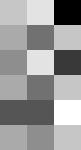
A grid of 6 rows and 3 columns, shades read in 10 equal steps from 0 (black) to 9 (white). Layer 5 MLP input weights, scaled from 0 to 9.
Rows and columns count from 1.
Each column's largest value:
7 8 9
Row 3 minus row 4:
-1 4 -5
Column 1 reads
7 6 5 6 3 6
